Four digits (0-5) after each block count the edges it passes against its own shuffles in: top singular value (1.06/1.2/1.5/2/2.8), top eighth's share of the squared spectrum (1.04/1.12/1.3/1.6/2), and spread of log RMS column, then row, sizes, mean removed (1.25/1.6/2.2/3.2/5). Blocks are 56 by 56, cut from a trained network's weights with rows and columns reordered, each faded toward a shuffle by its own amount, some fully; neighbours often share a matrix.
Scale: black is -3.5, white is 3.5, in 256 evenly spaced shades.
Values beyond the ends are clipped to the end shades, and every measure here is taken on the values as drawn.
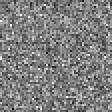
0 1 0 0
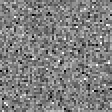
0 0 0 0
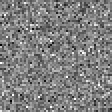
0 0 0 0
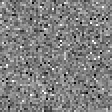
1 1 0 0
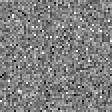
0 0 0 0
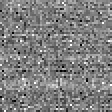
3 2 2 0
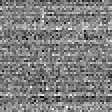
4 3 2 2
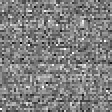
3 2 1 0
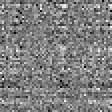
3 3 2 1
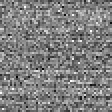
3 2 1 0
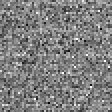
1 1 0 0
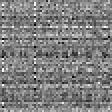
4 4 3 2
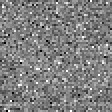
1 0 0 0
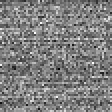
3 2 0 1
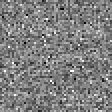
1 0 0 0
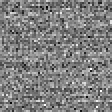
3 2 0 0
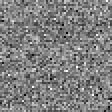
1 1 0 0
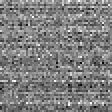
4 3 2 1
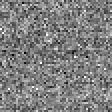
1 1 0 0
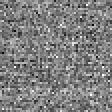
2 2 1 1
